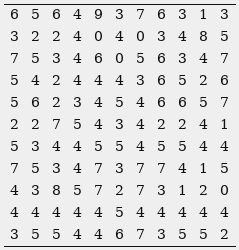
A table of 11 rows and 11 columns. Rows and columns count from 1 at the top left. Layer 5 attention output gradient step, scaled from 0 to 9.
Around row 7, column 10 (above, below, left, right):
4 1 5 4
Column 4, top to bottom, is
4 4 4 4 3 5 4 4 5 4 4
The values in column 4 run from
3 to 5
